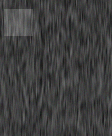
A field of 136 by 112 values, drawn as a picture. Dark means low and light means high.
Neither half mirrors the other. An odd patch, higher than its surroundings, sits in the top left. The ninth with the highest average is the top left. Streaks run downward.
